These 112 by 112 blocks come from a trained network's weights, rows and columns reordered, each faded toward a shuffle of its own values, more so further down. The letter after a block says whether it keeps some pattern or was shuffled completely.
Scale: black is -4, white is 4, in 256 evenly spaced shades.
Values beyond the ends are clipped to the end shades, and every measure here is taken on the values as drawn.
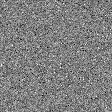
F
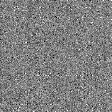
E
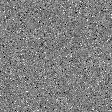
F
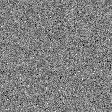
F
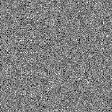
E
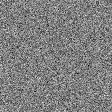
F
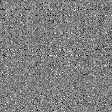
E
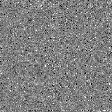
E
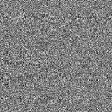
E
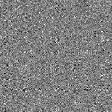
E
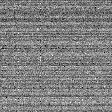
E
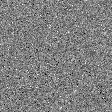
F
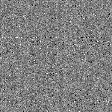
E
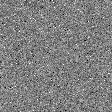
F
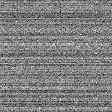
E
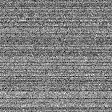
E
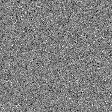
F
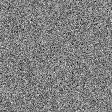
F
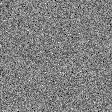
F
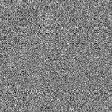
E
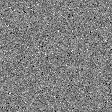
F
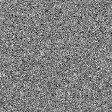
E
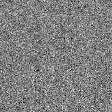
E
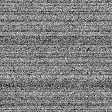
E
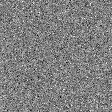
F
